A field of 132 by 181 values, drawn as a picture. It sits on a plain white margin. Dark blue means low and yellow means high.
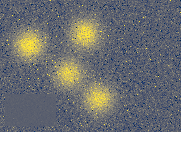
In the bottom left lies a patch that is calmer than the rest. No row or column stands out. On average the colour sits 40% of the way up the scale. The values are skewed, with a long tail toward high values. The bottom left is the smoothest part. There are four bumps. The halves do not mirror each other.
